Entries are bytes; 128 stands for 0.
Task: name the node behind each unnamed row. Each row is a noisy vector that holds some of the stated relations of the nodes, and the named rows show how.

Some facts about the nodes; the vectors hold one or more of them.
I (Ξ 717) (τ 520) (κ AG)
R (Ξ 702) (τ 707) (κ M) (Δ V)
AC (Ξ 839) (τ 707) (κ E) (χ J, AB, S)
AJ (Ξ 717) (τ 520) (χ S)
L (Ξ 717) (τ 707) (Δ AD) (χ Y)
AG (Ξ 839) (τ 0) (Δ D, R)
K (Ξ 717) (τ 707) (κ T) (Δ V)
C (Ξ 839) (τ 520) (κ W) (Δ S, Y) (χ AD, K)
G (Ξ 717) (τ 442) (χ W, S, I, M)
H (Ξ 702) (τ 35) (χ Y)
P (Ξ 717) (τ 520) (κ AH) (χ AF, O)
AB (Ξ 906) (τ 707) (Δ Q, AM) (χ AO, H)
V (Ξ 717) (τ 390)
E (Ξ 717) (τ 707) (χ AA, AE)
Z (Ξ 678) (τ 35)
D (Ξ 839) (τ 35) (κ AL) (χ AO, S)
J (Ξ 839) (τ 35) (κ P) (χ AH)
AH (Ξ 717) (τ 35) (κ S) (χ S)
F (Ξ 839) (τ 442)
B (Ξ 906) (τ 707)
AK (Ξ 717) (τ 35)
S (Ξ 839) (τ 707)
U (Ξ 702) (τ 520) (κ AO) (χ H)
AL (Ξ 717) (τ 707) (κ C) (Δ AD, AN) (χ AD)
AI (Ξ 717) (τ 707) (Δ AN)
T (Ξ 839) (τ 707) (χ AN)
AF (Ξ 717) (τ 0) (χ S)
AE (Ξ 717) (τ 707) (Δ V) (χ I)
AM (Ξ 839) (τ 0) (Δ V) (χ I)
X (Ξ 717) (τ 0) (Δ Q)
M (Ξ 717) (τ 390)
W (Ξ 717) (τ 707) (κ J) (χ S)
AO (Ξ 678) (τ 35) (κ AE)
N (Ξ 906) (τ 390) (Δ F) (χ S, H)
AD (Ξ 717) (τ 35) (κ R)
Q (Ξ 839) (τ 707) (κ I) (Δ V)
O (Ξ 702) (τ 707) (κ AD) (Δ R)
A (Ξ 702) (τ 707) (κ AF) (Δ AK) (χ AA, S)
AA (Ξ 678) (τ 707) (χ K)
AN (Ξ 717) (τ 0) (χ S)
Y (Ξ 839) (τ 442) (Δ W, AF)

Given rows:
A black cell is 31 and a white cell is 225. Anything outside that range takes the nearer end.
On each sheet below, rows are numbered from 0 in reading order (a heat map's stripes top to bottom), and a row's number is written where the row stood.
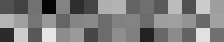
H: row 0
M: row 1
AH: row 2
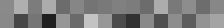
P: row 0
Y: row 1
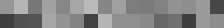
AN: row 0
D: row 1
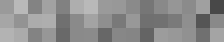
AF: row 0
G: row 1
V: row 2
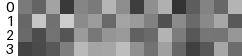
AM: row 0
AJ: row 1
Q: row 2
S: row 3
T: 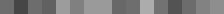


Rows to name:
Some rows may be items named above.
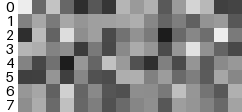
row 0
AB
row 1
W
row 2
AH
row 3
N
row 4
Y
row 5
U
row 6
AD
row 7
AK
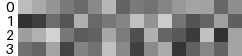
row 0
X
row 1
A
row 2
AE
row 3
AM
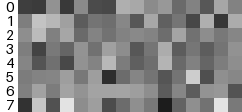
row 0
U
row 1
I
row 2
P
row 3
F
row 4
AG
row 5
Z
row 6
W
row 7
AH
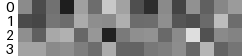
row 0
Y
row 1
AC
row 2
AO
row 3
E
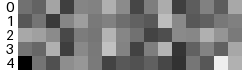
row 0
AM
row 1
C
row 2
L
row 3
AM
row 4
J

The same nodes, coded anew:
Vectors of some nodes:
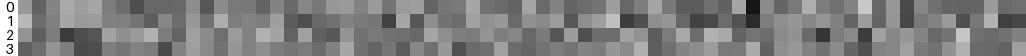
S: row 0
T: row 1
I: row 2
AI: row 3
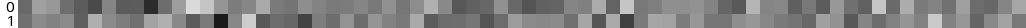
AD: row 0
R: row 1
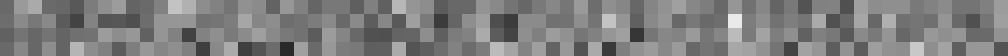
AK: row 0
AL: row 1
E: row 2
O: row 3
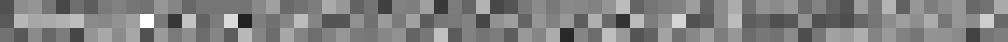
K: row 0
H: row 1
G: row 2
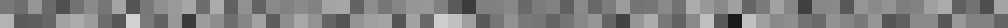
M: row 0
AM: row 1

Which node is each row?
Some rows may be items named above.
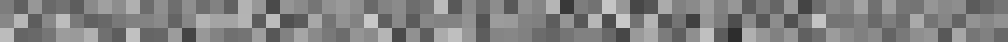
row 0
G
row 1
B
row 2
AM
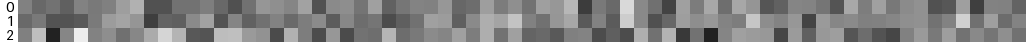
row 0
AJ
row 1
P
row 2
AB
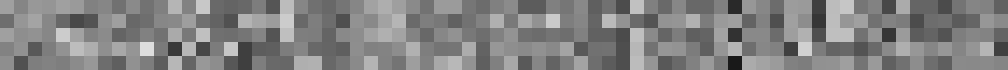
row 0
D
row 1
AH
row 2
D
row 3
U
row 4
AG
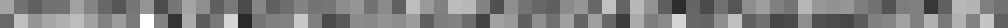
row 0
C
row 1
H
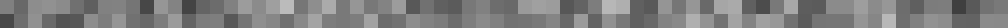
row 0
W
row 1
X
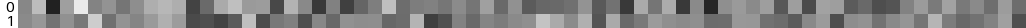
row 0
AB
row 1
A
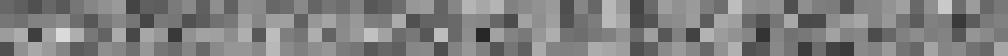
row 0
P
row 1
W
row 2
N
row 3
L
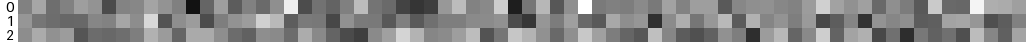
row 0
AA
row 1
AE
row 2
J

